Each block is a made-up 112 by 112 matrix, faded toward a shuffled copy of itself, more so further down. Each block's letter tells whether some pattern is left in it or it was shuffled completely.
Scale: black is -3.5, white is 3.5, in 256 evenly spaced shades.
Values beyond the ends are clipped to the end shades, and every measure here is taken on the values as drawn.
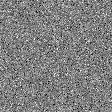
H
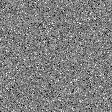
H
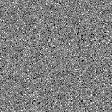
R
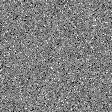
H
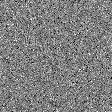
H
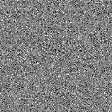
R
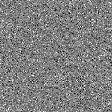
R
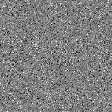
R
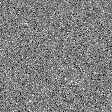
H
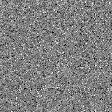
R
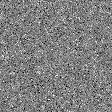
H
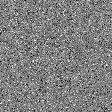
H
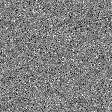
H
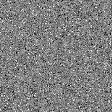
R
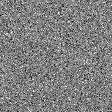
H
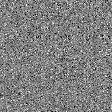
R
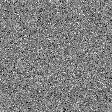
H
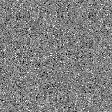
R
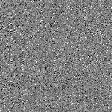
R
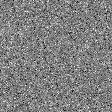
H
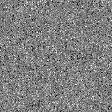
R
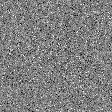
H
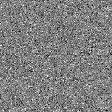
R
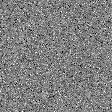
H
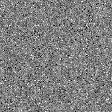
R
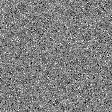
H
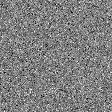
H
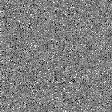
R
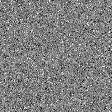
R
